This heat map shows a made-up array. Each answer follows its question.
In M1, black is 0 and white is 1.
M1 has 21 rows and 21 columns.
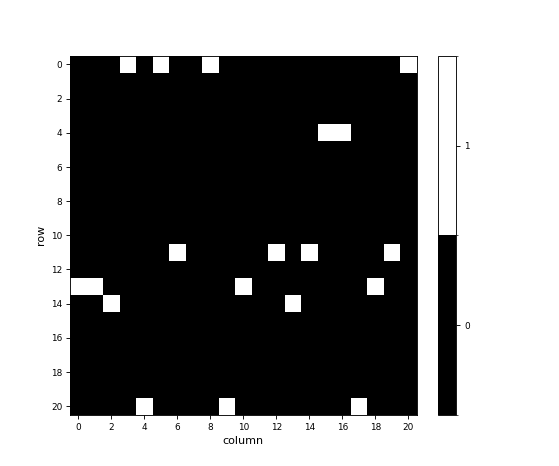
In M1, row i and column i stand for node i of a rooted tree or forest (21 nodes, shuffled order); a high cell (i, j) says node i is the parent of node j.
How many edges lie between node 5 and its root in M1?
4
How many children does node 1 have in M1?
0
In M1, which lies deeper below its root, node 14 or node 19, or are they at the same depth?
the same depth
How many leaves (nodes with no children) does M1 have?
15
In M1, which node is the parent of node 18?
13
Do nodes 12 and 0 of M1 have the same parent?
no
